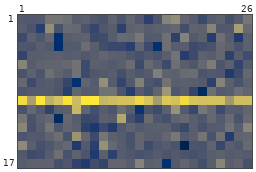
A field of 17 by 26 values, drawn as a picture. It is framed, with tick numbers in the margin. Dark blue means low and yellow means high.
There is no overall slope. Most values sit low, with a long tail of high ones. Row 10 differs from the rows beside it.
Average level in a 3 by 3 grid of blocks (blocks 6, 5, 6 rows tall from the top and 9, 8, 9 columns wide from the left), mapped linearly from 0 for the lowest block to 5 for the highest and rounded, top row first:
101 / 555 / 011
